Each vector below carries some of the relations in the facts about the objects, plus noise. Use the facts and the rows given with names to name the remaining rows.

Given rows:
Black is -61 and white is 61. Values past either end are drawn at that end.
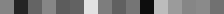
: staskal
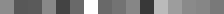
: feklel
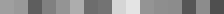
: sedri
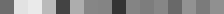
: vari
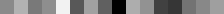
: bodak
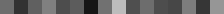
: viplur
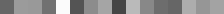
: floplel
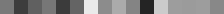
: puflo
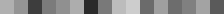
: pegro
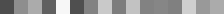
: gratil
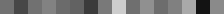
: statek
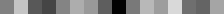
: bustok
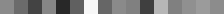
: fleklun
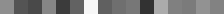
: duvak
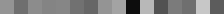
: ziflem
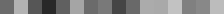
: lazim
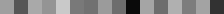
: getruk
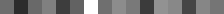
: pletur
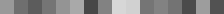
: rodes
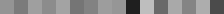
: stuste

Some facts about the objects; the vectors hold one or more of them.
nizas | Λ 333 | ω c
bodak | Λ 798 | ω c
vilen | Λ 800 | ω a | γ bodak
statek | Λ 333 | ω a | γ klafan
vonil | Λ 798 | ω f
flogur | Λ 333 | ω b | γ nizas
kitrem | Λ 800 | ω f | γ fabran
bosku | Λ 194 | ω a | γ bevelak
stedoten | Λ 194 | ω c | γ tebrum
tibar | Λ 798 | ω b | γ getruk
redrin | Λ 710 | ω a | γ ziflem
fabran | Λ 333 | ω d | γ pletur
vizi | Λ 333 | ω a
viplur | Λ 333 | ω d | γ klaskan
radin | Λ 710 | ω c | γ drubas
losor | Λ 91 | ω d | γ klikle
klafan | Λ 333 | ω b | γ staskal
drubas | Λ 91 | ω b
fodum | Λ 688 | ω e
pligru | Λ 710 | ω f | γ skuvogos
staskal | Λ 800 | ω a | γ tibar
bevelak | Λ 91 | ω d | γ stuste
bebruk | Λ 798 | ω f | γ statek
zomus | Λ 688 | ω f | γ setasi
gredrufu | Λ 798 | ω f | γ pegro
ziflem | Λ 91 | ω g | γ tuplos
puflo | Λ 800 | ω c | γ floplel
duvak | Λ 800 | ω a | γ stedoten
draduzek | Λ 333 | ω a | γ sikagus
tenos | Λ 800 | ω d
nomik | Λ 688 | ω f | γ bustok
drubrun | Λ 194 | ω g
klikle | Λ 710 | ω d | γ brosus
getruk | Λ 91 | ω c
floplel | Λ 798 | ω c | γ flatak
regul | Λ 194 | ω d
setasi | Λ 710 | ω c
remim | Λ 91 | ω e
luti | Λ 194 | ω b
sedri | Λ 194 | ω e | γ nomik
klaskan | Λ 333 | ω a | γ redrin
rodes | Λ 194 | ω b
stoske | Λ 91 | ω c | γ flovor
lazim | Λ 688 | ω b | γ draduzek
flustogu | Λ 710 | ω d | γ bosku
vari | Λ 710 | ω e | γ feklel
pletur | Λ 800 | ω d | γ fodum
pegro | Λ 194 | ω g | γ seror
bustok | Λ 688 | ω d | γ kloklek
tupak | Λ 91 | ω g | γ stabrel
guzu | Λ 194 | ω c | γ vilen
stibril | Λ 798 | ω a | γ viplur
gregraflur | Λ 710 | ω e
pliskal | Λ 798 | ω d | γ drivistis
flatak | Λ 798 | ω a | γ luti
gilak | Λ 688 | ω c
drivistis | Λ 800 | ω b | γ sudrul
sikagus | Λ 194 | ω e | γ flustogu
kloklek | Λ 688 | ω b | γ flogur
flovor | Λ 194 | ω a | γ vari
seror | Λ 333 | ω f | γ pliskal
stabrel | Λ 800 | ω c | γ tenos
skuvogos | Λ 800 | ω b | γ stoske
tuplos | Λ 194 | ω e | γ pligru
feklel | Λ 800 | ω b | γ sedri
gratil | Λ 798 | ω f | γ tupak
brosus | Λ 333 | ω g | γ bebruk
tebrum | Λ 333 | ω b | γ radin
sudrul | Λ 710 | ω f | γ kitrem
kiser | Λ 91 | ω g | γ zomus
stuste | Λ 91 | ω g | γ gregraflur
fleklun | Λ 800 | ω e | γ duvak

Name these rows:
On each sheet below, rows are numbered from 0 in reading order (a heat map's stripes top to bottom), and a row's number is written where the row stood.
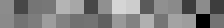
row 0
luti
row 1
nizas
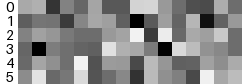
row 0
guzu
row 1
fodum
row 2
losor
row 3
stabrel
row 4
bebruk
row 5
gredrufu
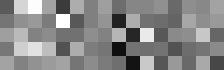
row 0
klikle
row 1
tibar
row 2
kiser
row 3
setasi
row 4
drubas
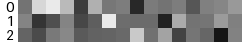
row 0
radin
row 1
skuvogos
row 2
fabran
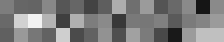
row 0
tebrum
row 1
sudrul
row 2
stibril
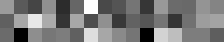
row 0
vilen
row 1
redrin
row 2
tenos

